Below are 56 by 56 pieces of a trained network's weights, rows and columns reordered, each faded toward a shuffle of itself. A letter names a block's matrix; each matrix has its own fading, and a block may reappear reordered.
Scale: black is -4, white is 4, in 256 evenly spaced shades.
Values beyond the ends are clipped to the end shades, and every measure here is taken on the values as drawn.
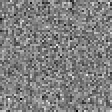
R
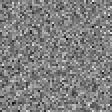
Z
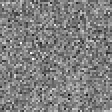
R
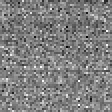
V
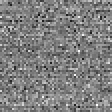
V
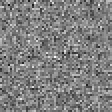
R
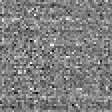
V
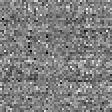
V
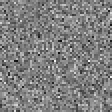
R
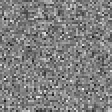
R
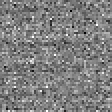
V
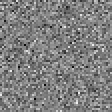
Z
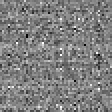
V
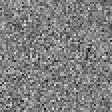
Z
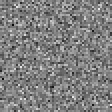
Z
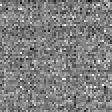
V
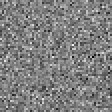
Z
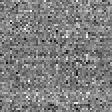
V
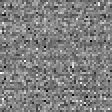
V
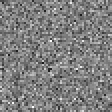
Z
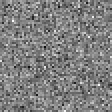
Z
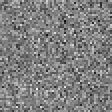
R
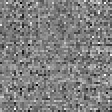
V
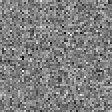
R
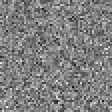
R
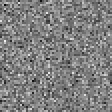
R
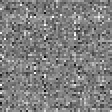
V
